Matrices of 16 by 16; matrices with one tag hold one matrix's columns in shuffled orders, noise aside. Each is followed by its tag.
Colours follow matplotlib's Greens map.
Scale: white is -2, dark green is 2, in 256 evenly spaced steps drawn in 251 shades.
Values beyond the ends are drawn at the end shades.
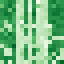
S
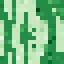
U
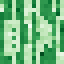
U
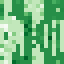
U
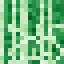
S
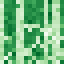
S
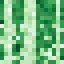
S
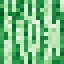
U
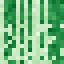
S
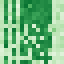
S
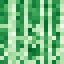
S
